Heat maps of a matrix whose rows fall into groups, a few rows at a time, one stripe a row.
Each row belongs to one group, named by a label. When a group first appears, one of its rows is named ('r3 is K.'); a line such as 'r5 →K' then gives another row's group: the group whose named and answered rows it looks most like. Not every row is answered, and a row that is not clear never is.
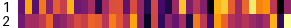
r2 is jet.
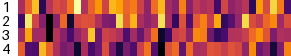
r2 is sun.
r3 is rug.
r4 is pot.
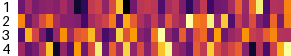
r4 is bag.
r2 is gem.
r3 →sun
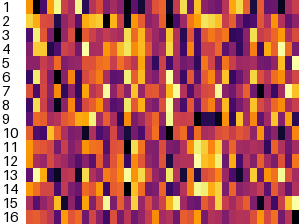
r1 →pot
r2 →rug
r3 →sun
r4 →sun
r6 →sun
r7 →bag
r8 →sun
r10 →pot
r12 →gem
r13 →sun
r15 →bag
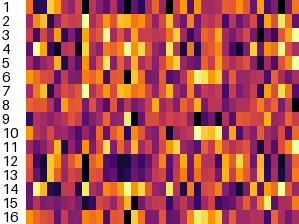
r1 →pot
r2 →sun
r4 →sun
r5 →bag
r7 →sun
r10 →gem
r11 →bag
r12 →pot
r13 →pot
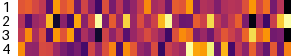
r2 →bag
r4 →gem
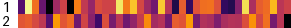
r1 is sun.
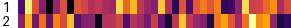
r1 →sun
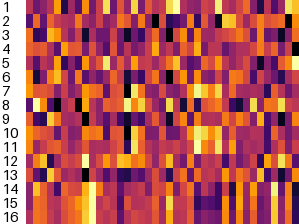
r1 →bag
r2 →jet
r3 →pot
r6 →pot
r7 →gem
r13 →pot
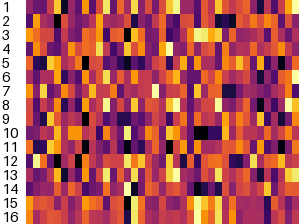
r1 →bag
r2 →rug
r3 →gem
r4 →sun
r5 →pot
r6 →bag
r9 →pot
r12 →sun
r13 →bag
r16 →gem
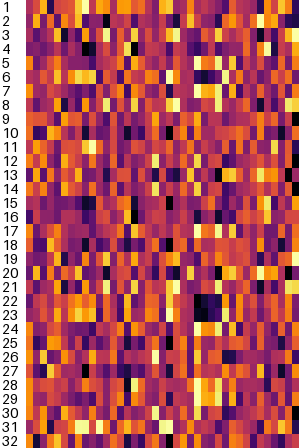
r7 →gem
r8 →bag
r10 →pot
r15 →rug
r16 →rug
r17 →gem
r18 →pot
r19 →bag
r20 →jet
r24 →gem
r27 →pot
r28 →gem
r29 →gem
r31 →sun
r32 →pot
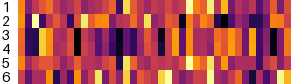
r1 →gem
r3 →pot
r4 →pot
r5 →gem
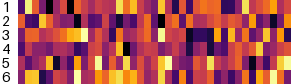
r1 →sun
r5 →bag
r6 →sun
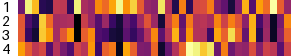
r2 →pot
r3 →pot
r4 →gem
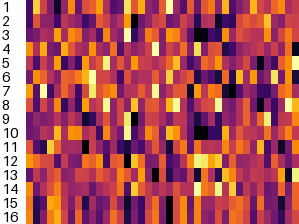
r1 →sun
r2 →rug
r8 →bag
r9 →rug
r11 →pot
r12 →gem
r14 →gem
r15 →pot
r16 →pot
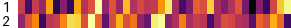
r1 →bag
